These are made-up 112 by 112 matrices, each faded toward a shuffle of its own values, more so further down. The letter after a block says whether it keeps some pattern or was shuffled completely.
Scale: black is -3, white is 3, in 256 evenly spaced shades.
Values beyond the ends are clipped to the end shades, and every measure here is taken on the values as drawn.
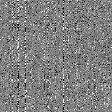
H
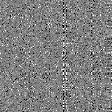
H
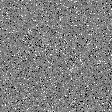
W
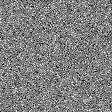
W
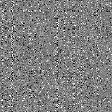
H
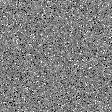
W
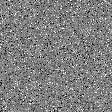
W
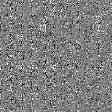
H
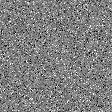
W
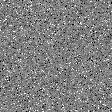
W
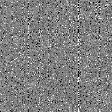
H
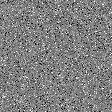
W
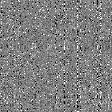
H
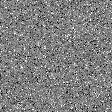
W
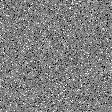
W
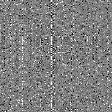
H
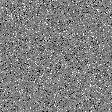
W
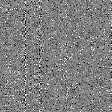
H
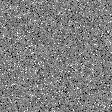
W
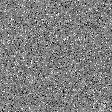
W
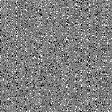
H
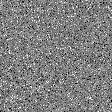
W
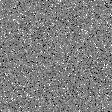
W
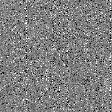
H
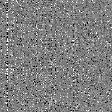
H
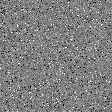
W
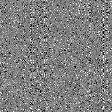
H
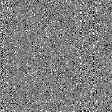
H
